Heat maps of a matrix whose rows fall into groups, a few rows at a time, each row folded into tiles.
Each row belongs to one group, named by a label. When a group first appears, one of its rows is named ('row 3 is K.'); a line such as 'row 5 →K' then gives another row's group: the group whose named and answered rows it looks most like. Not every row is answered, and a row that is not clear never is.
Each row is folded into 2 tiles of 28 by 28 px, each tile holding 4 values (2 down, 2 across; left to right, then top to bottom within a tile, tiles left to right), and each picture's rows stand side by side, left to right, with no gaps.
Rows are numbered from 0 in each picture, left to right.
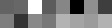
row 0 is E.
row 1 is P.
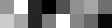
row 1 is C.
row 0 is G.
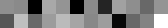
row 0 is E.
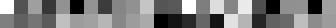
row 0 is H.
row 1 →P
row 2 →C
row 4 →G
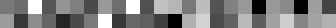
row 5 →P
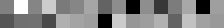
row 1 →C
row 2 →P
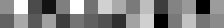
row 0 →G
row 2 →C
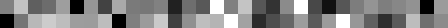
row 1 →P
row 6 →C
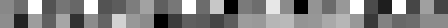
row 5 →P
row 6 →G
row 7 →H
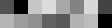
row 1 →C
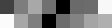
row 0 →C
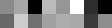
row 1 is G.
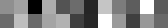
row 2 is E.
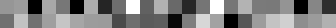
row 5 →P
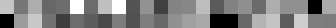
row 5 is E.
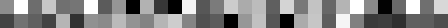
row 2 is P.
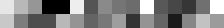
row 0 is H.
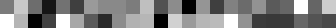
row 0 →G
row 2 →C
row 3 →P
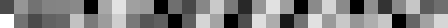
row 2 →H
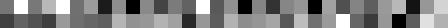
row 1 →H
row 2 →P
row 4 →P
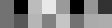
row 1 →P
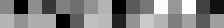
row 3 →G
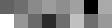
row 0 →C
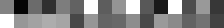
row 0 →P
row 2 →G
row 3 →H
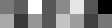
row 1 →G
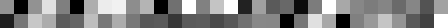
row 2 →H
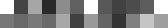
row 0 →H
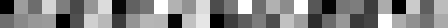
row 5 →G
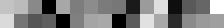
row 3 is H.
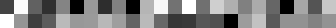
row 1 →P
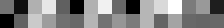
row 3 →H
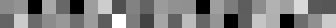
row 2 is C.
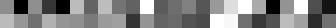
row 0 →P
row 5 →G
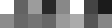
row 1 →G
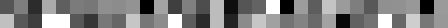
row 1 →C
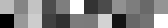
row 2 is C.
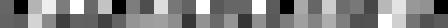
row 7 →H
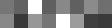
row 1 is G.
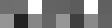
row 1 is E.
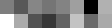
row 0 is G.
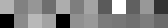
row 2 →H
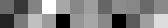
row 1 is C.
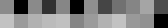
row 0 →P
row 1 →P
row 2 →C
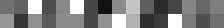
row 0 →E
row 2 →G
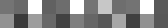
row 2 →E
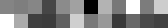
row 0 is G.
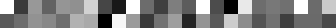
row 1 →C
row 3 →E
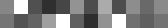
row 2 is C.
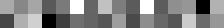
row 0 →C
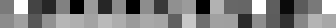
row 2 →P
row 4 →E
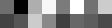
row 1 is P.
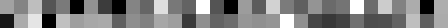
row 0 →C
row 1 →P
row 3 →E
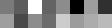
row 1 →P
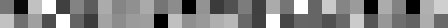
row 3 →P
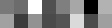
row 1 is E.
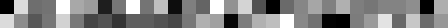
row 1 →H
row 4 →G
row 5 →C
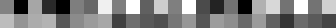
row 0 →P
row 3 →G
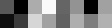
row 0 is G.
